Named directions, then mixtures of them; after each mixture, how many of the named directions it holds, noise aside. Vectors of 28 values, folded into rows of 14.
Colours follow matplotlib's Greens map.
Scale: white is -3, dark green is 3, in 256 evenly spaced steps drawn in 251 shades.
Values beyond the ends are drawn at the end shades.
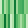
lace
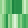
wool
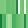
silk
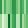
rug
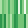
two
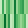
one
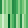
one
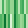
two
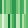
one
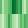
two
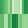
one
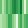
two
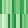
one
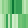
one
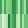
one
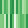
two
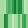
two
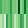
two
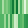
three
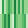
one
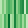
two
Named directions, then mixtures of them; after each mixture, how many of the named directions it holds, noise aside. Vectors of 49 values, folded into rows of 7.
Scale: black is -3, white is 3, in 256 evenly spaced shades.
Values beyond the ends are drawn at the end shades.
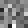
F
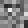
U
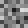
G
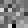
one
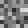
one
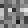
two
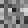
two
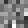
three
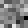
two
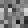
two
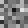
one
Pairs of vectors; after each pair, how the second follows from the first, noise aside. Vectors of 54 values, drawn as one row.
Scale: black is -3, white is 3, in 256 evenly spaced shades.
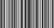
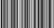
wrapped around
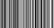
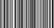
wrapped around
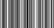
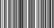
sign-scrambled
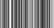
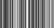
wrapped around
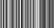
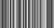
wrapped around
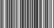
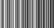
wrapped around
